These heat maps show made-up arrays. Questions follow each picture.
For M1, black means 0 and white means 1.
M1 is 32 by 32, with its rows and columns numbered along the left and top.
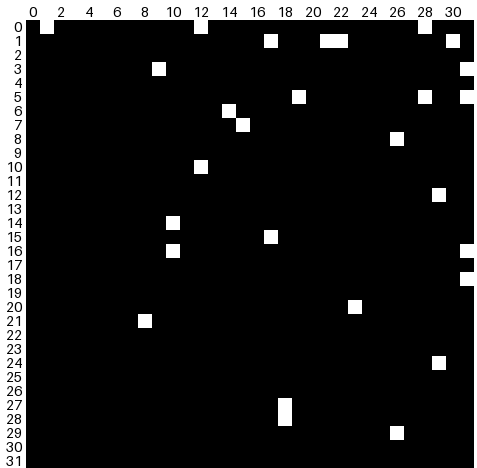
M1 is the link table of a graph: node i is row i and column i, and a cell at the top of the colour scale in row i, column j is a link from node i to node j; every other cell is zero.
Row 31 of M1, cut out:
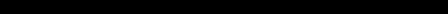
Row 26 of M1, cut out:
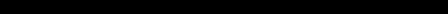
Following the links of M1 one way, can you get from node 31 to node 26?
no
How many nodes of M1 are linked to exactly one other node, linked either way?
10
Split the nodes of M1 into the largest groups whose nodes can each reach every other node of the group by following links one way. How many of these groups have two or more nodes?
0
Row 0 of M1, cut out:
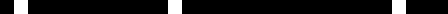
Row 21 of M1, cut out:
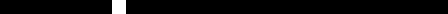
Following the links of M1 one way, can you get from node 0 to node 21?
yes
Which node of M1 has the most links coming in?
node 31
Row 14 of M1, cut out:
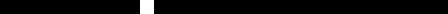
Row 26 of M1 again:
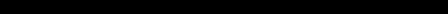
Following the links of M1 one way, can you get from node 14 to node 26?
yes
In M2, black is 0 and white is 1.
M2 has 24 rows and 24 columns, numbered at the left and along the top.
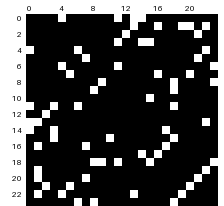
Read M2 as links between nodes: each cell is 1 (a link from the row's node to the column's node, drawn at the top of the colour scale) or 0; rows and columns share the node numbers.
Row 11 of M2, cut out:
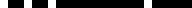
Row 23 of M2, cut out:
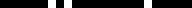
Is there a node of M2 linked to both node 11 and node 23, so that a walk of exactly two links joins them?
yes
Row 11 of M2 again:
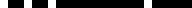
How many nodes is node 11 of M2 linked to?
4
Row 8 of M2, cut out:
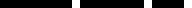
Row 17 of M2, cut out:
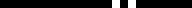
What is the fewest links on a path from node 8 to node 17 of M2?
5
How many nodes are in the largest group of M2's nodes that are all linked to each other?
3
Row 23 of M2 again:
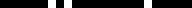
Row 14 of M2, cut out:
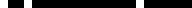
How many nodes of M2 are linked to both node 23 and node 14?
0
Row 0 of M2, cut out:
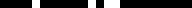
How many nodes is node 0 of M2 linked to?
4
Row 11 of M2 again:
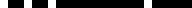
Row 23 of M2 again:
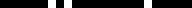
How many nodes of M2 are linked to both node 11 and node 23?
2
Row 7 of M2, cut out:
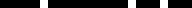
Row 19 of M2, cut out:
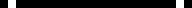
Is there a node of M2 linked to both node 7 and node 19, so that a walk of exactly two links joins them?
no
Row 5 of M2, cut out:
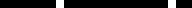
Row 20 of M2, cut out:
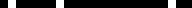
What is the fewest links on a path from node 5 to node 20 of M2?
2
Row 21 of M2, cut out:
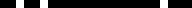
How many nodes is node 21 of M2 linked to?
3
